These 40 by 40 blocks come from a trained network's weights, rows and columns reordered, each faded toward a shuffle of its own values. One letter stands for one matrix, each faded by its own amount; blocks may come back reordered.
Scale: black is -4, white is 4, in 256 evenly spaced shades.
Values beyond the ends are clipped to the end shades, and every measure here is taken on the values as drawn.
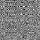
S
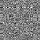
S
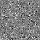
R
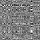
S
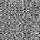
S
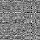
S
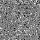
R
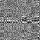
S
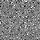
R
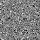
R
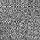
S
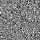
R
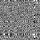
S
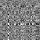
S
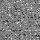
R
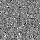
R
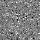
R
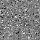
R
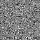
R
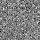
R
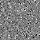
R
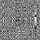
S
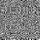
S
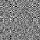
S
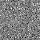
R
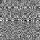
S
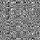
S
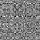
S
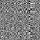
S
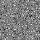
R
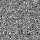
R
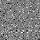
R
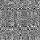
S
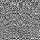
S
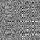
S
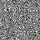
R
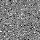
R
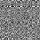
S
